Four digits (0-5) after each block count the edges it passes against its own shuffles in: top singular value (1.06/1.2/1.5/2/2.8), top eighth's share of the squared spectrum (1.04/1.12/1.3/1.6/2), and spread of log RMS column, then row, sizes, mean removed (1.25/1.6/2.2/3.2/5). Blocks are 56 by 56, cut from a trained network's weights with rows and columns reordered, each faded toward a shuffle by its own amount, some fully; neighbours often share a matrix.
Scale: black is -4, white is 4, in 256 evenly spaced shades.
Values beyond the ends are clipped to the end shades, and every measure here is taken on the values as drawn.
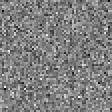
2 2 1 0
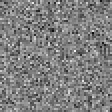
1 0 0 0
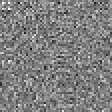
3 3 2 1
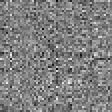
3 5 3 2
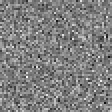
2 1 0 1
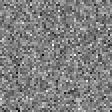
0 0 0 0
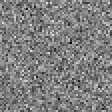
1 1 0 0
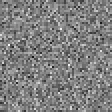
1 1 0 0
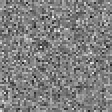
2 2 1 0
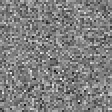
2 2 0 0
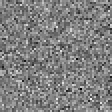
0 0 0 0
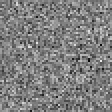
2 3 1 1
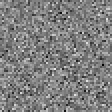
0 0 0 0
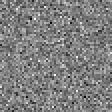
0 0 0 0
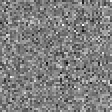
3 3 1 1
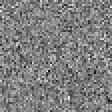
2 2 1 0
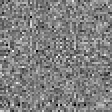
3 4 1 2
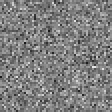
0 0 0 0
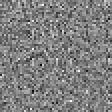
3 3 2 1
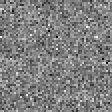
0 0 0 0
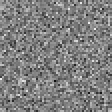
0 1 0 0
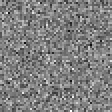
2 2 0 1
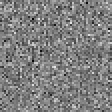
2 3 1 1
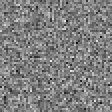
2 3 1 1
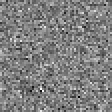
2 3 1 1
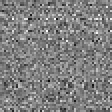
3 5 1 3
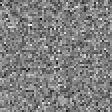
1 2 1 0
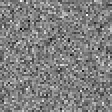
1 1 0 0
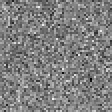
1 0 0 0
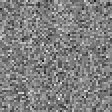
0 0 0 0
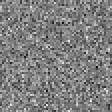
1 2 0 0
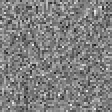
1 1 0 0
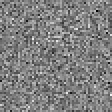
2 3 0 1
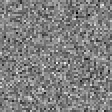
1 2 0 1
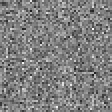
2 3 1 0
